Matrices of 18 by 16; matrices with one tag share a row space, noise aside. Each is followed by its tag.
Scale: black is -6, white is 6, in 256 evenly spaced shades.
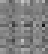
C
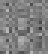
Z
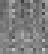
C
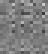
C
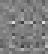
C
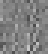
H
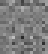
C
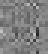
H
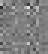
H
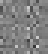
H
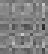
C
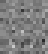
C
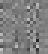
H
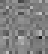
Z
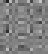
Z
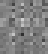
C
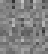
C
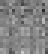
C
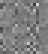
H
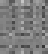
C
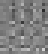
C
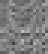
C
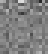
Z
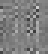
H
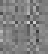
H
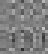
C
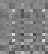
C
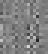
H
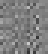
H
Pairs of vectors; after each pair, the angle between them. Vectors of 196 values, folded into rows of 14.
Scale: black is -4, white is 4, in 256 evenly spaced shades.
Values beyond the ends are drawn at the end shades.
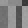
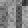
nearly parallel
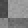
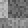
nearly opposite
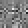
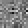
nearly opposite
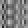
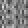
nearly opposite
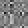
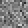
partly opposed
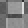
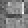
nearly parallel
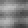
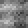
nearly parallel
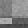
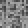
orthogonal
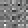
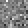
partly opposed
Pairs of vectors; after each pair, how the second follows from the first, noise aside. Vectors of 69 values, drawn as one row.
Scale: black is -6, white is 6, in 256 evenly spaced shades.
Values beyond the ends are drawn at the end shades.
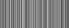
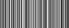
scaled up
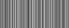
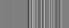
partly zeroed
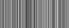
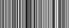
scaled up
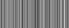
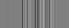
partly zeroed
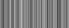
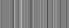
partly zeroed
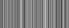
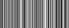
scaled up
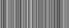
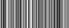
scaled up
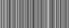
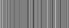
partly zeroed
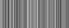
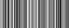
scaled up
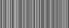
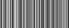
scaled up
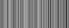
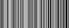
scaled up
